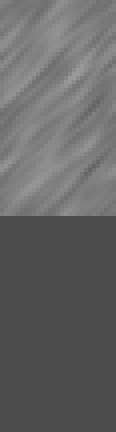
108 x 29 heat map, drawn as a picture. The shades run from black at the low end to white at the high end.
The table splits into 2 rows of 1 panel. Panel 1,1: middling, slanting up to the right, faint in contrast. Panel 2,1: low, flat.
